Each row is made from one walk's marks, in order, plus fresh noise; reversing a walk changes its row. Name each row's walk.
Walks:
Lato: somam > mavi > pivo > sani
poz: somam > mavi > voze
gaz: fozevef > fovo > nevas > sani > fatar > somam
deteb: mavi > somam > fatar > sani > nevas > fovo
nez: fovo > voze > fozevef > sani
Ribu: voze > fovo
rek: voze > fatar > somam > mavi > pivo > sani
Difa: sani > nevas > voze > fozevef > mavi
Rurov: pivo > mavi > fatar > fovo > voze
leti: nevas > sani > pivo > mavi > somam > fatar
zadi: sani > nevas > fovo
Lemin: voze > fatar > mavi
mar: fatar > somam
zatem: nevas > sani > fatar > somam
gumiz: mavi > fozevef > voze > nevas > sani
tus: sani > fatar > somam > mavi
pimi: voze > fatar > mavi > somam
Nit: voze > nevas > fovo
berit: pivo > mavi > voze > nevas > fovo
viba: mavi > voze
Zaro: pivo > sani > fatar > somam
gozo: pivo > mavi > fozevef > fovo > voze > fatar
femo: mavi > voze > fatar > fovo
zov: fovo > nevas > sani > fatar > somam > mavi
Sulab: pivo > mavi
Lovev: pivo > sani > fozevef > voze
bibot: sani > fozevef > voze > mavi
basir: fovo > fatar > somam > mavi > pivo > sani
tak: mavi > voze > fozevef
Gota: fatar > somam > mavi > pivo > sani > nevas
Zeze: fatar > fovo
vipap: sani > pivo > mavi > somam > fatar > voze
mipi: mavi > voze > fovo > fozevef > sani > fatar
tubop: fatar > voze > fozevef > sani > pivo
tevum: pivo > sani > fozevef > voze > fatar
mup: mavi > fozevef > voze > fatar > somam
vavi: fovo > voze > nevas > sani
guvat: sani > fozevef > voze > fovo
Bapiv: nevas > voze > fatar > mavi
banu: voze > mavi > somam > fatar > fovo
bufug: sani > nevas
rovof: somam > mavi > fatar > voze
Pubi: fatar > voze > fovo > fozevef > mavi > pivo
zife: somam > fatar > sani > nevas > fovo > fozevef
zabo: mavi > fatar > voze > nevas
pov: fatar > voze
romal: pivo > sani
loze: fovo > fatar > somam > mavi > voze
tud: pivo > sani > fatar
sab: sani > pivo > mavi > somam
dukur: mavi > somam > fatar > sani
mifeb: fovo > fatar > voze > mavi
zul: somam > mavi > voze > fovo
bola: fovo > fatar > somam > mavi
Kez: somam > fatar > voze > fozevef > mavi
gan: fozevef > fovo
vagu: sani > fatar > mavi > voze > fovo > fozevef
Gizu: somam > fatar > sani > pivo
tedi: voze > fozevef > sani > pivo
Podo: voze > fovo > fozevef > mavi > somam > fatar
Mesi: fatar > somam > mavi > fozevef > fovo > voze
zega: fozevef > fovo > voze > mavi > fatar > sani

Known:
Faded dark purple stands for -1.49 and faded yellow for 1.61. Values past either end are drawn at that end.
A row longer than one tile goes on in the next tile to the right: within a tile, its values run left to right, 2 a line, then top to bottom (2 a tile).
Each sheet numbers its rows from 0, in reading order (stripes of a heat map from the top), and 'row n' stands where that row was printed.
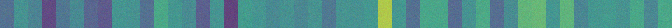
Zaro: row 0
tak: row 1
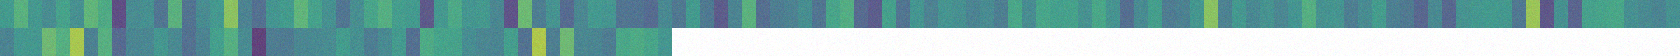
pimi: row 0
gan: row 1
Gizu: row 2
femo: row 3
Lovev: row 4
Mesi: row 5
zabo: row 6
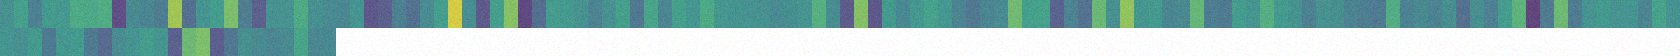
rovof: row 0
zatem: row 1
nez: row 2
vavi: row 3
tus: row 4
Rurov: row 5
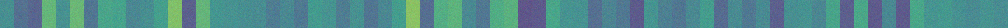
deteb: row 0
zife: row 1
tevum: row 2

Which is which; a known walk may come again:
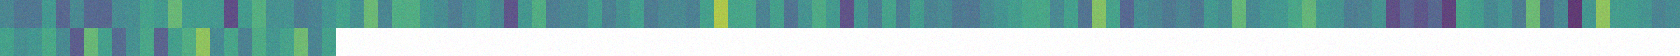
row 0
sab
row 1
mifeb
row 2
zega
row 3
Lemin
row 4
romal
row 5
viba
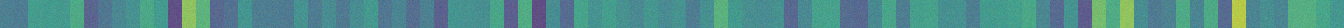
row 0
gozo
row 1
tevum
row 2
vagu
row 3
Bapiv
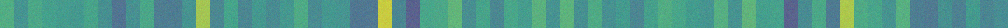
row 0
femo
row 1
gumiz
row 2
zul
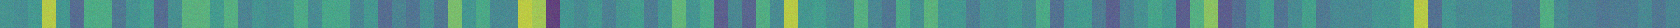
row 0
tak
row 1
berit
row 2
vavi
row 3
Rurov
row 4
bola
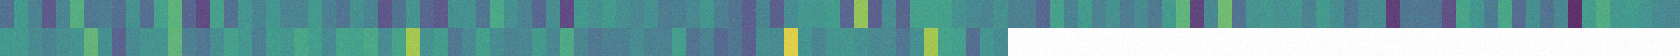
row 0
Gizu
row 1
Zaro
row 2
Lovev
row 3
tus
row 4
tud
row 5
rek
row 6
loze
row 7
zadi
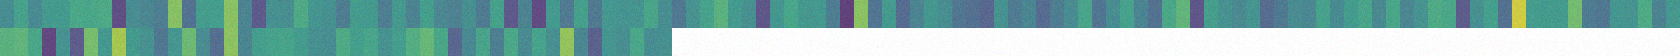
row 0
rovof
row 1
tubop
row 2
gan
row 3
Gota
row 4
poz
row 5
Nit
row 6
banu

